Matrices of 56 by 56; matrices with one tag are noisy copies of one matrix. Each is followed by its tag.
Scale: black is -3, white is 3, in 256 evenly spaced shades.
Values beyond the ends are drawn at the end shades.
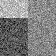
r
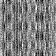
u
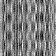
u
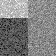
r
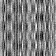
u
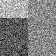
r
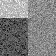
r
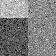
r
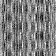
u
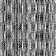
u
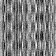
u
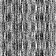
u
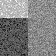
r
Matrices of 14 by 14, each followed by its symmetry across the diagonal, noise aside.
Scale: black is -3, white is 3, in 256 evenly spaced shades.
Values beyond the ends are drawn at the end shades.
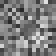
symmetric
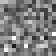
neither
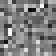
antisymmetric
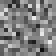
antisymmetric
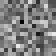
neither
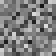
symmetric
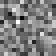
antisymmetric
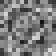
symmetric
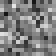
antisymmetric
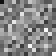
symmetric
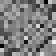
symmetric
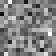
neither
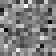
neither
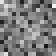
symmetric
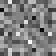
antisymmetric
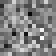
neither
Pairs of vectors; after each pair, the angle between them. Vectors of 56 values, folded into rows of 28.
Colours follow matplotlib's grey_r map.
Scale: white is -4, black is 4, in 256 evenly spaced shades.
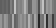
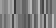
nearly opposite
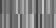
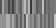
partly aligned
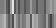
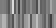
nearly parallel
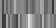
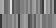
partly opposed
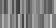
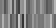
nearly parallel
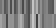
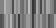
partly opposed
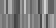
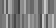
nearly parallel
